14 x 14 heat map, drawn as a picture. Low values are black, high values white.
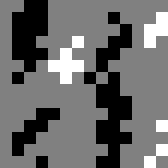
Ninth with the lowest average: top left. Seam: none. Stripes: upright, repeating 2 times.
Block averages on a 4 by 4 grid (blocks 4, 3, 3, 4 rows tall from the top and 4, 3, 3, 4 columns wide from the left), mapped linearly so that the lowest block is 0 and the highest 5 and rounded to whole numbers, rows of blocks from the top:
0 3 2 3 / 1 5 0 3 / 2 2 0 2 / 1 3 0 3
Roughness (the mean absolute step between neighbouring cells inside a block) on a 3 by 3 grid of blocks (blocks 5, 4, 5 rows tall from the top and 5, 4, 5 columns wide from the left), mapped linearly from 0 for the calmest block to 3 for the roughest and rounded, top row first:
112
130
202
